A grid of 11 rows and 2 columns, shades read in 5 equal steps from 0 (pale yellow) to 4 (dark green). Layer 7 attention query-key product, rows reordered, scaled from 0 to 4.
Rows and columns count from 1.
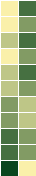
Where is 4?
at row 11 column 1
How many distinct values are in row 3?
2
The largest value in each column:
4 3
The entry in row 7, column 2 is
1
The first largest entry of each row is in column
2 2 2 2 2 2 1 1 1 1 1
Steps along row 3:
up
